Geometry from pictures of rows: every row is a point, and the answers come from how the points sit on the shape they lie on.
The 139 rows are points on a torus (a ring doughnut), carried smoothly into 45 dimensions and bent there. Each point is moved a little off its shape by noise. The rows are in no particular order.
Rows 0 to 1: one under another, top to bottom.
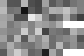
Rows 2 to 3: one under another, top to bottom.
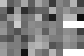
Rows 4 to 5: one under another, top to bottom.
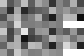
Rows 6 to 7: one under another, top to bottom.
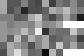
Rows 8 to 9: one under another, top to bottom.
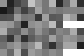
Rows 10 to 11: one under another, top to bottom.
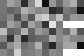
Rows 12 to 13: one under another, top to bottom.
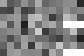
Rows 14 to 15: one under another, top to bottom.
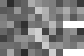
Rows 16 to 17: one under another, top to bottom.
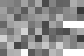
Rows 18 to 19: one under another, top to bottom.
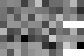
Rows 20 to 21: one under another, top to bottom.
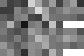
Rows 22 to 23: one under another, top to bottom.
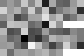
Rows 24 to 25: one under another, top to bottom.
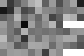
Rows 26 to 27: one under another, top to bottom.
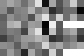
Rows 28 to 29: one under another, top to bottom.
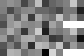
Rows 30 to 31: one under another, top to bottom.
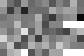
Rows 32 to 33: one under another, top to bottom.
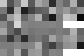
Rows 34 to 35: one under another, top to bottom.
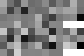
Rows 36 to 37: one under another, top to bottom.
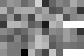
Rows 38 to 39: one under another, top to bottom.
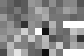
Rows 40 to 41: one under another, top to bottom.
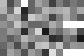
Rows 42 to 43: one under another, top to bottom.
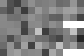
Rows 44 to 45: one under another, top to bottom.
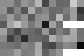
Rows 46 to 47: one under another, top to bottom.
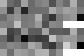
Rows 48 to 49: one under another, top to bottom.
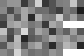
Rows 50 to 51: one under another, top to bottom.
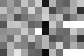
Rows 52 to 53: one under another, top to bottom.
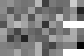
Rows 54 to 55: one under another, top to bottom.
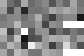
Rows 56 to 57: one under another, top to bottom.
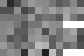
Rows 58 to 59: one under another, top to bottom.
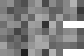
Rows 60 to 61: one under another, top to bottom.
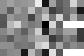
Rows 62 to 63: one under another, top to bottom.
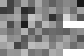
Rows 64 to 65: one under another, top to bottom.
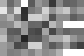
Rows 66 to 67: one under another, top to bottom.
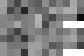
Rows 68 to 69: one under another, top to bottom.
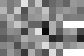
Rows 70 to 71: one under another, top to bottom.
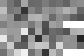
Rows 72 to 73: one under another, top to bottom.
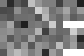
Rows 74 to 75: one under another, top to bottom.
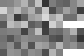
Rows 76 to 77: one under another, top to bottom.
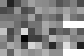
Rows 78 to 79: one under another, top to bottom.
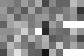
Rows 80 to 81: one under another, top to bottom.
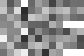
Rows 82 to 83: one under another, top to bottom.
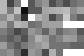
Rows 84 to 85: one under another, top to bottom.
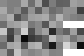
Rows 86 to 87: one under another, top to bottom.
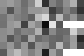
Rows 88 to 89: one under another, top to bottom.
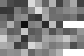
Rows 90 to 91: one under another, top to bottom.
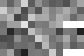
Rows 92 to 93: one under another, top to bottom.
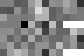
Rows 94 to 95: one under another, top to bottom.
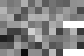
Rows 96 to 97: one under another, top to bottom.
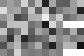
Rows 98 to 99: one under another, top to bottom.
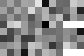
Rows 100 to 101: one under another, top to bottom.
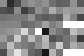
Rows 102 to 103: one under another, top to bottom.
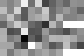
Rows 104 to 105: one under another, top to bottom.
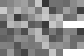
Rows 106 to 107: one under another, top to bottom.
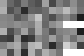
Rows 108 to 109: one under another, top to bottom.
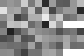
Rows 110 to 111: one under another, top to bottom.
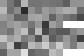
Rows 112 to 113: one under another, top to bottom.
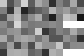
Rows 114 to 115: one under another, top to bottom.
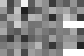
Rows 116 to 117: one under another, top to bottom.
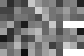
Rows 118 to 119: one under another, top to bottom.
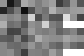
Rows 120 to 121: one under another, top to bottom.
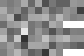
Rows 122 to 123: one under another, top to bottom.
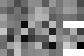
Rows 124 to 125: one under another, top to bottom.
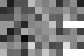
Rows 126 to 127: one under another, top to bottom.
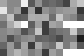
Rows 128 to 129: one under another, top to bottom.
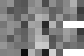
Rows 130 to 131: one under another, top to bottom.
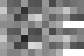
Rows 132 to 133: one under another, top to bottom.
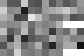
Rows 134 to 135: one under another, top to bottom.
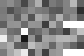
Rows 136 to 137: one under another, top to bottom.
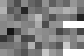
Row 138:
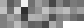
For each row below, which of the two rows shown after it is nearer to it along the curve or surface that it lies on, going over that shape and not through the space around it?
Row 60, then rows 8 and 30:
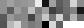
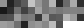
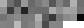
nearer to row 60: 30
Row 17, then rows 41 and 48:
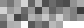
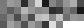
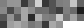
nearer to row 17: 48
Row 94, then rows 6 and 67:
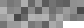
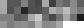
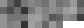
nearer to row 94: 6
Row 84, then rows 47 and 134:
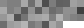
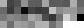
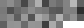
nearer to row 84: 134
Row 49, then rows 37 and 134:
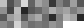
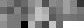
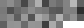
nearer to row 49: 37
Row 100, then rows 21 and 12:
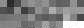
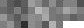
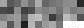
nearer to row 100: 21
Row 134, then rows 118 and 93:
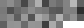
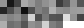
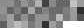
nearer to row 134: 93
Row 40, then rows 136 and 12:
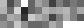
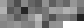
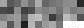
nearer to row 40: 136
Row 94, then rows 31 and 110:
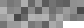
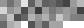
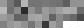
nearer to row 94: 110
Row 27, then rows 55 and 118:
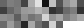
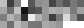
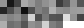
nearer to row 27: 118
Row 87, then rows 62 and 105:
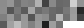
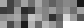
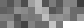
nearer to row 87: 105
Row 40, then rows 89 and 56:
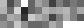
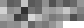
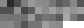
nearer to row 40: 89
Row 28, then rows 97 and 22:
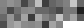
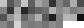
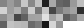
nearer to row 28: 22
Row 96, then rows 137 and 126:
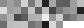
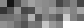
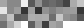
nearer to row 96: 126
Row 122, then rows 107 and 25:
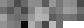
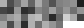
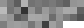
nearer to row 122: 107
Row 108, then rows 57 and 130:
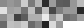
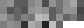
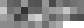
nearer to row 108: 130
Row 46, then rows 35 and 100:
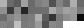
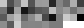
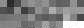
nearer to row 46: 35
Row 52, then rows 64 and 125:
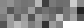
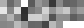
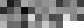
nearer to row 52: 64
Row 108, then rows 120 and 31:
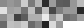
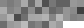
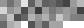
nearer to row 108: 31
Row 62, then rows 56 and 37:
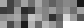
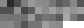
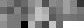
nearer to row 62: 37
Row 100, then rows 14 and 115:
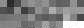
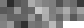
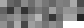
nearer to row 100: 14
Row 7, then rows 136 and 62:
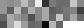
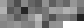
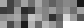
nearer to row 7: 136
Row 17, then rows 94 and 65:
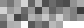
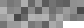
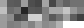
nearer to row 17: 94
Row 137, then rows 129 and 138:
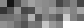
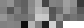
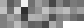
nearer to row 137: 129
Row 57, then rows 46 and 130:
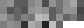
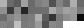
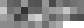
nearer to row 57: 46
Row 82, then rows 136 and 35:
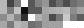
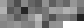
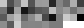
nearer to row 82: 35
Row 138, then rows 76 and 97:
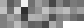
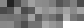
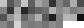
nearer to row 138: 97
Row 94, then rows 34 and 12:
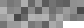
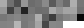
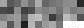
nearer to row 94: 34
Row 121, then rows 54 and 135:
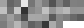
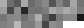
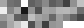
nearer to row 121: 54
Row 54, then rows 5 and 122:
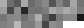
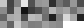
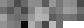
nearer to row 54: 5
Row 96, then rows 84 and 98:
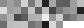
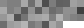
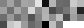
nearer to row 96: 98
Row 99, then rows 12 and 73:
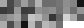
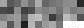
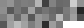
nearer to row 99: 12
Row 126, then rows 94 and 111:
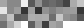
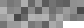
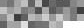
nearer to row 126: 111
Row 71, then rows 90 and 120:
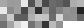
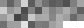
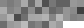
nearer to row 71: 90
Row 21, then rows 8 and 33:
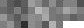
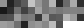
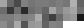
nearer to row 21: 33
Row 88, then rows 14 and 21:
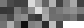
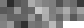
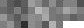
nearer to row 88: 14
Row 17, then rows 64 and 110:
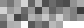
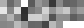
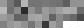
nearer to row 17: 110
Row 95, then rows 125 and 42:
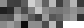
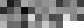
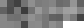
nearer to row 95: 125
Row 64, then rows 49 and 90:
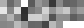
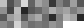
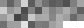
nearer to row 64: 49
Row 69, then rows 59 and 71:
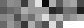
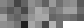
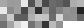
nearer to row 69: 59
